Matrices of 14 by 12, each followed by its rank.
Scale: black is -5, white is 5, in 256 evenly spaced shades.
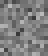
full rank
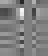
one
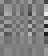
one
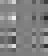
one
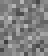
full rank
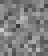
full rank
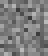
full rank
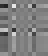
one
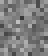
full rank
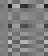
one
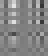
one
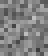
full rank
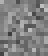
full rank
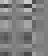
one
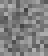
full rank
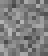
full rank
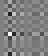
one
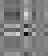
one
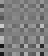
one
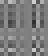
one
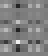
one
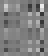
one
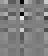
one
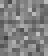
full rank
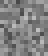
full rank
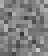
full rank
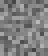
full rank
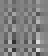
one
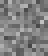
full rank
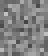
full rank
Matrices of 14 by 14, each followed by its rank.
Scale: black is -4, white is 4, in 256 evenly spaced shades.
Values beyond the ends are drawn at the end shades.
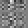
two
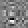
two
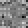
two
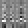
two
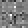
three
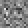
three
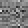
three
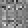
three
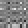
two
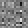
two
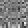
three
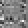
three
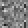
three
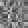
three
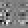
two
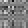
two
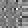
three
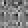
three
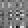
two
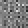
three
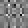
two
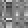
two
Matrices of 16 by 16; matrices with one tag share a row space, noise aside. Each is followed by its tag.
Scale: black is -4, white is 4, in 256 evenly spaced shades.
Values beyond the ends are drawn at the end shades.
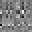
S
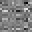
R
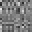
S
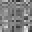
R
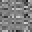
R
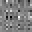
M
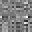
R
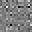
M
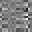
R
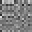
S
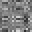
R
